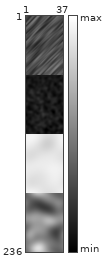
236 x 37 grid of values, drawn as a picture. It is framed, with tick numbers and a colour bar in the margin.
It is made of 4 by 1 panels. Panel 1,1: low, slanting up to the right. Panel 2,1: very low, blotchy, faint in contrast. Panel 3,1: very high, smooth, faint in contrast. Panel 4,1: middling, smooth, strong in contrast.
